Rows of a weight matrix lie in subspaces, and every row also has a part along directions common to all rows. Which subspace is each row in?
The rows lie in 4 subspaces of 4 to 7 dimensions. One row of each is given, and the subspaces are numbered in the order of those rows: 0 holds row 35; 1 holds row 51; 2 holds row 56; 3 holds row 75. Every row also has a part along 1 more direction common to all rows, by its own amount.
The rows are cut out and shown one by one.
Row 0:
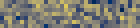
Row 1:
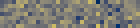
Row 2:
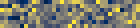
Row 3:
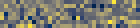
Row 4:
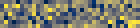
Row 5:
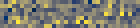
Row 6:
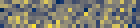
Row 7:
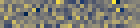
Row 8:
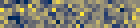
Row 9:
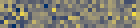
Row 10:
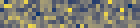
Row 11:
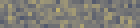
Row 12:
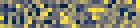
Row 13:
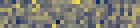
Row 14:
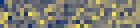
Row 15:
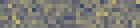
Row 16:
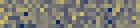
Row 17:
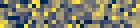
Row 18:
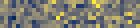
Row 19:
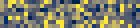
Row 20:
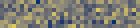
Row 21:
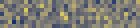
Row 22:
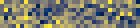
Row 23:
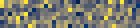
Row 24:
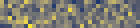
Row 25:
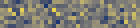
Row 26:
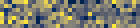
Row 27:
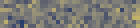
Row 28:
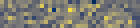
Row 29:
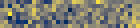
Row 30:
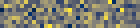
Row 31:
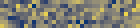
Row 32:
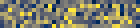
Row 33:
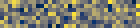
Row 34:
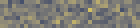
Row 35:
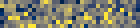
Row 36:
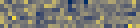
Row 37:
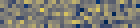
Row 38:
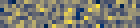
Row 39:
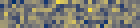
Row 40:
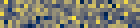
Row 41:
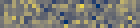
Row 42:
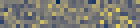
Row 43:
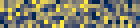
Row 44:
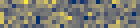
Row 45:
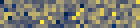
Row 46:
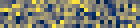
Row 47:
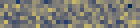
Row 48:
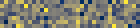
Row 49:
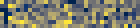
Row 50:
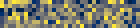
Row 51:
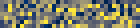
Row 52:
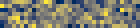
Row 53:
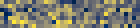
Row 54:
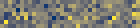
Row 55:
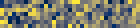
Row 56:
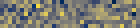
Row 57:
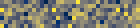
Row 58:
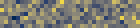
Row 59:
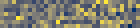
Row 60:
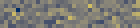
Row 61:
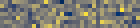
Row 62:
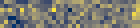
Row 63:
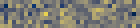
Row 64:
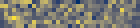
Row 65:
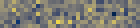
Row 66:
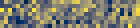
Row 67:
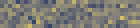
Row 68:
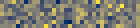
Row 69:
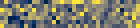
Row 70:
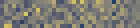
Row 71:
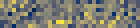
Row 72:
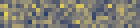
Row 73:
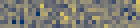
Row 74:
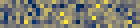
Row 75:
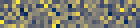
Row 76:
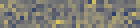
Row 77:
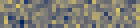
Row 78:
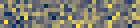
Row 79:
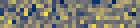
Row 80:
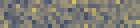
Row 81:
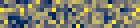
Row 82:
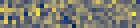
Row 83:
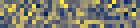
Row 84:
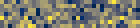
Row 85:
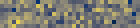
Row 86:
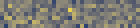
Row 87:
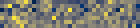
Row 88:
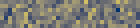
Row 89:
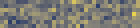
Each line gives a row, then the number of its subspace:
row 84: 0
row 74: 2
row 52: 1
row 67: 0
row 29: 0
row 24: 0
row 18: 2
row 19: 1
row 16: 0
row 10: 0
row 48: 0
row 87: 1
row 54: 3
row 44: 0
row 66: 1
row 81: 3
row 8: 3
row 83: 2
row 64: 2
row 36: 0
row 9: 3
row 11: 1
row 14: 1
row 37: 1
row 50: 3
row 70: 0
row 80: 0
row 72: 2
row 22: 1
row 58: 0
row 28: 1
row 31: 2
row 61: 1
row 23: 3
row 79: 2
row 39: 1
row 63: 2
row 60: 3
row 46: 1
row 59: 1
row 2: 1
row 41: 2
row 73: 2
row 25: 3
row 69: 2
